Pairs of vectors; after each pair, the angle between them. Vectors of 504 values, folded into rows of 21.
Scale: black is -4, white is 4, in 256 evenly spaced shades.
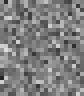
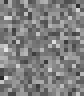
nearly parallel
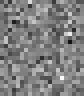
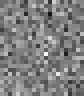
orthogonal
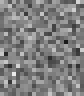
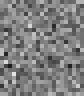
nearly parallel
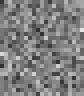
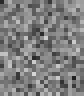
nearly parallel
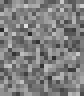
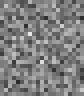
partly opposed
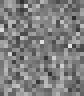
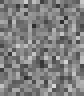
partly opposed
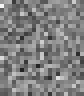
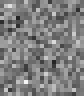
orthogonal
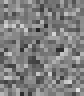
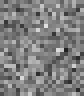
nearly opposite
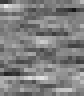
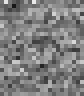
partly opposed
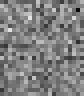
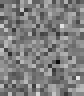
orthogonal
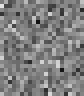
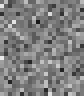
nearly parallel
